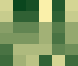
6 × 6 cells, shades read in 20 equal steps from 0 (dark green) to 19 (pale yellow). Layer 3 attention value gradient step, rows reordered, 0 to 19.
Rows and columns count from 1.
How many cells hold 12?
3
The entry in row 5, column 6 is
8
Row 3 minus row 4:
1 -2 -2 0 1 0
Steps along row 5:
up same same down up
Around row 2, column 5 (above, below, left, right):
2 6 19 15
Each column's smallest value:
4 0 1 3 2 4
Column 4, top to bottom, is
19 19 12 12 13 3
